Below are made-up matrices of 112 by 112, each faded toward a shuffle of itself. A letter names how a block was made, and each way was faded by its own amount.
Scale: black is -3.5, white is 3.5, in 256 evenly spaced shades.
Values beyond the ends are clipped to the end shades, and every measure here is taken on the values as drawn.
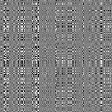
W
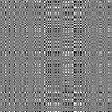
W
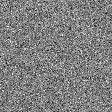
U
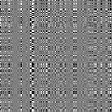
W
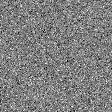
U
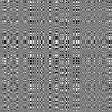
W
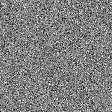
U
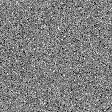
U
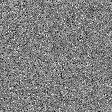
U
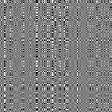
W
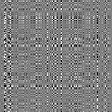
W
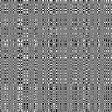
W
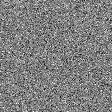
U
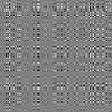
W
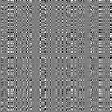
W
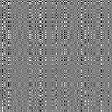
W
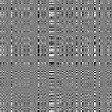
W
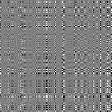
W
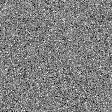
U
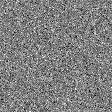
U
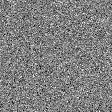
U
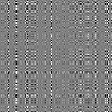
W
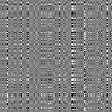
W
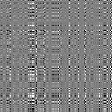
W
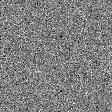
U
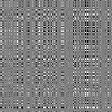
W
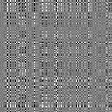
W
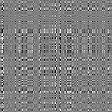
W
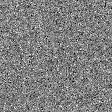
U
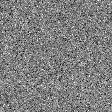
U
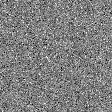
U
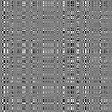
W
